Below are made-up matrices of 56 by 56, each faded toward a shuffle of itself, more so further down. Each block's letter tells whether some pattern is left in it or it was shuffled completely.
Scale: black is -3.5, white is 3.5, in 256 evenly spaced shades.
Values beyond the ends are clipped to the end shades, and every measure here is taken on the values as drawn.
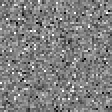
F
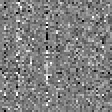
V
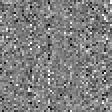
V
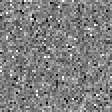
F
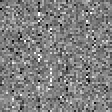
V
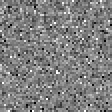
F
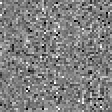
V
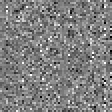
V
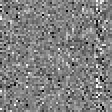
V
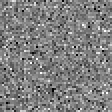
F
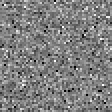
F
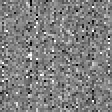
V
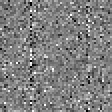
V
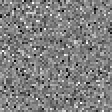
F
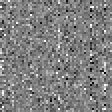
V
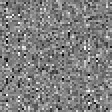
V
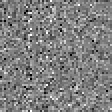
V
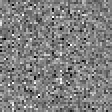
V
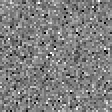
F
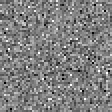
F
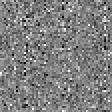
V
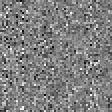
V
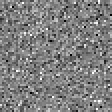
F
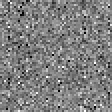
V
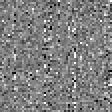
V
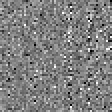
V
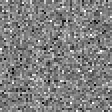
F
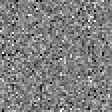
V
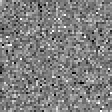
F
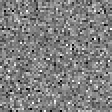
F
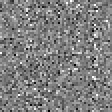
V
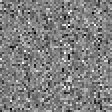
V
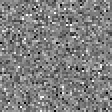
F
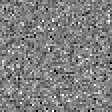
F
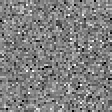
F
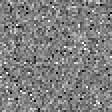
F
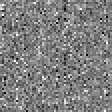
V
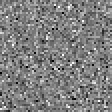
F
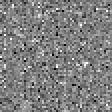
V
